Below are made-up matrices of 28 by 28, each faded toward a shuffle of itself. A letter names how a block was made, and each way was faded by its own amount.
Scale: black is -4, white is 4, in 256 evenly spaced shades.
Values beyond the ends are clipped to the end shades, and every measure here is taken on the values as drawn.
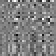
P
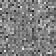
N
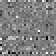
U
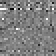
U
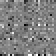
U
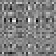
P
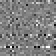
U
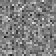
N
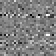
U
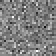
N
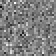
N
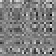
P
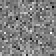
N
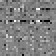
U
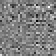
U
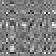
P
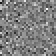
N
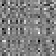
P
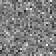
N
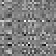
P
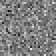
N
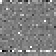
U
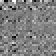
U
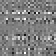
P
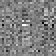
U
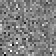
N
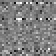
U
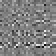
P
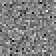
N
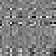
P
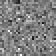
N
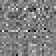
U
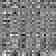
P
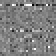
U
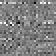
U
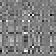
P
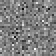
N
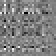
P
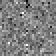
N
